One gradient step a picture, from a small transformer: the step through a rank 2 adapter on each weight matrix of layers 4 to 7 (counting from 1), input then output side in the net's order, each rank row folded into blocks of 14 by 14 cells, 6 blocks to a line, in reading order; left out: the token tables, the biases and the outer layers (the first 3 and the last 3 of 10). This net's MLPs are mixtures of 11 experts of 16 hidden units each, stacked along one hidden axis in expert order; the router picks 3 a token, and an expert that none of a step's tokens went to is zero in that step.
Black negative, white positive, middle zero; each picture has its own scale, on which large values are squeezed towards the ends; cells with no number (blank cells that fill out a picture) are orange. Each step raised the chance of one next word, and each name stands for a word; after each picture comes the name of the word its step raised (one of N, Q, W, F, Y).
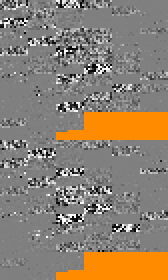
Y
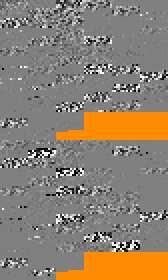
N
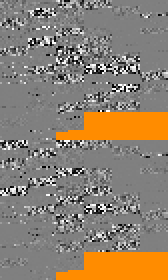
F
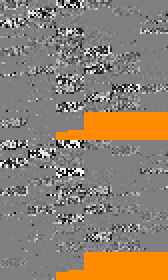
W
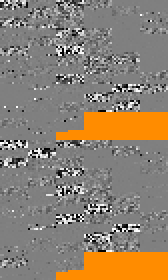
Y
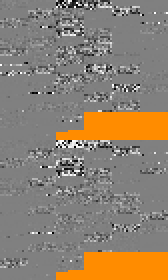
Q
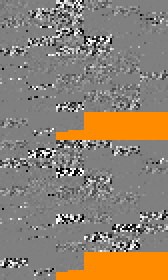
W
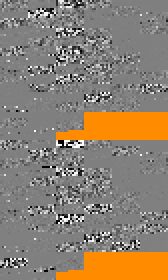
Q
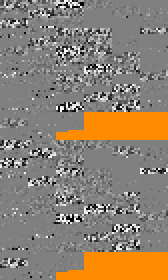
Y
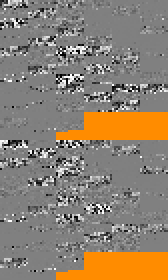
F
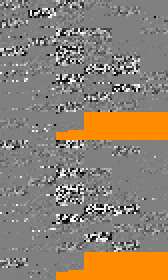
F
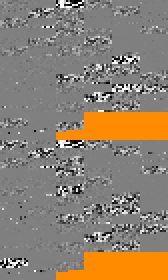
N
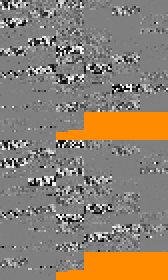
F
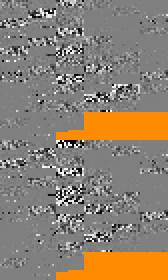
Q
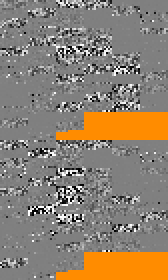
Y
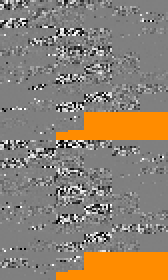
Q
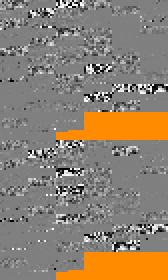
N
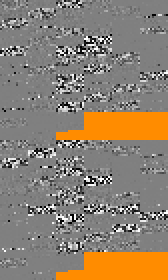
Y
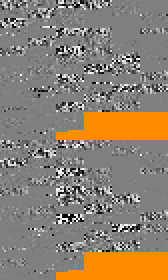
Y
